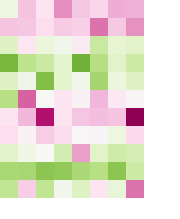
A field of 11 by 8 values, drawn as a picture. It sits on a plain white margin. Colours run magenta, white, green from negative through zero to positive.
Ninth with the lowest average: middle right. Calmest part: centre. Stripes: horizontal, repeating 2 times.
